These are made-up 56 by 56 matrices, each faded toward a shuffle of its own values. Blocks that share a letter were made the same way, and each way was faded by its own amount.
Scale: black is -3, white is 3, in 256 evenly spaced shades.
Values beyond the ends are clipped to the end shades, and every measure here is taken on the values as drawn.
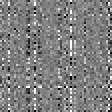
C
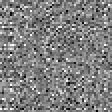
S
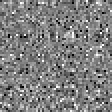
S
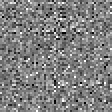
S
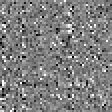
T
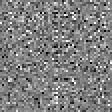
T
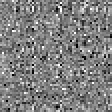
S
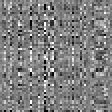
C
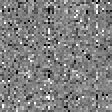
T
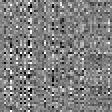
C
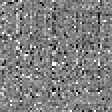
T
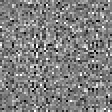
S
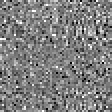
S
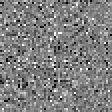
T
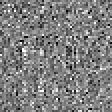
S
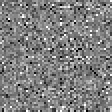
S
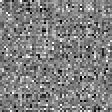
S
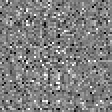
T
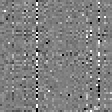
C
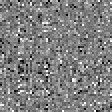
T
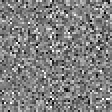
S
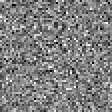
S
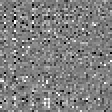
T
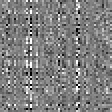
C
